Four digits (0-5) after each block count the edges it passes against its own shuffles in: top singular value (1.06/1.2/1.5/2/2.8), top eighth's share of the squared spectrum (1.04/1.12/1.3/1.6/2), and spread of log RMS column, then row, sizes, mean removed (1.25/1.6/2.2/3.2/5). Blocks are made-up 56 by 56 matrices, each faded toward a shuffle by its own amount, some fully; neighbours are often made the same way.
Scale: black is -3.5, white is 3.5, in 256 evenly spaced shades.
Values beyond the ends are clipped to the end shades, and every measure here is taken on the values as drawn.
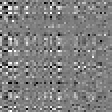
5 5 3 3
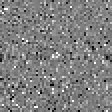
3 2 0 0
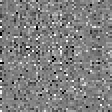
4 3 2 2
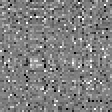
4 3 2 1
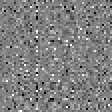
4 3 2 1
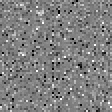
3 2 0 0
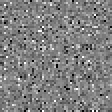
3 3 1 1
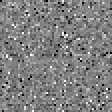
2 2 0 0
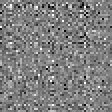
4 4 2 2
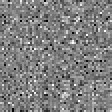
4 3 2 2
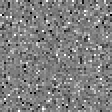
1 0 0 0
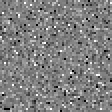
0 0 0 0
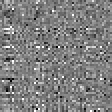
4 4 2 2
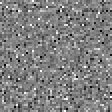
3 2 0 0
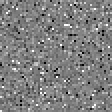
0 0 0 0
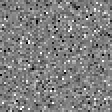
0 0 0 0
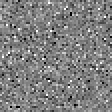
1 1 0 0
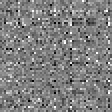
4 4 2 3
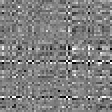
5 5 3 3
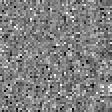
3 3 1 1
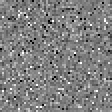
2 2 0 0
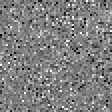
0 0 0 0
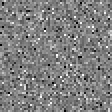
3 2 1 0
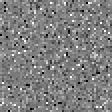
1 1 0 0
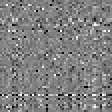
4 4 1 3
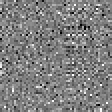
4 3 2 2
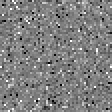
0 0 0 0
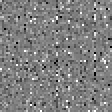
2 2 2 1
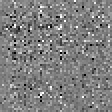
2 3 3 2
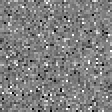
0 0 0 1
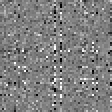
2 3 3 2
